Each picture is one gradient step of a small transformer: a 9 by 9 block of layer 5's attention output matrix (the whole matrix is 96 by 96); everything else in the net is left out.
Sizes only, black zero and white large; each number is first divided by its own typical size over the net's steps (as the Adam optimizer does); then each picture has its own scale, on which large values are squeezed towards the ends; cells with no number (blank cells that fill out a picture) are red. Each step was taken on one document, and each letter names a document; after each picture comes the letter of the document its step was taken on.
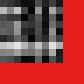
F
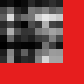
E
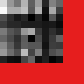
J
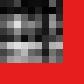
F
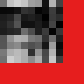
F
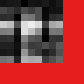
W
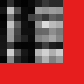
E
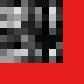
F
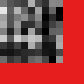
J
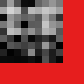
E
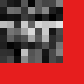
W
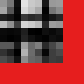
W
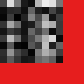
E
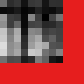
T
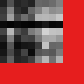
E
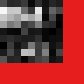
J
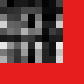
J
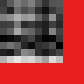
F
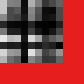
T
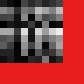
W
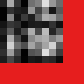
E
